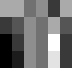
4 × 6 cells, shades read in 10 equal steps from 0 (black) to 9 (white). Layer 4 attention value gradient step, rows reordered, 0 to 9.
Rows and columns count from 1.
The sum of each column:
8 12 19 17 25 13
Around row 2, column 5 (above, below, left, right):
2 9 4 3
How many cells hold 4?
4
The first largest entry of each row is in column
1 5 5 5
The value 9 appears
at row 3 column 5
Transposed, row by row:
6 2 0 0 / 6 3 2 1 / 4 5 5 5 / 5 4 4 4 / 2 6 9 8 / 6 3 2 2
